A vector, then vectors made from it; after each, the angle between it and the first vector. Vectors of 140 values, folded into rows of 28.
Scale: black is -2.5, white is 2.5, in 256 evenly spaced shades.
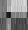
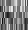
partly aligned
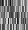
orthogonal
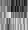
nearly opposite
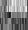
nearly parallel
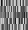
orthogonal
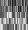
partly opposed
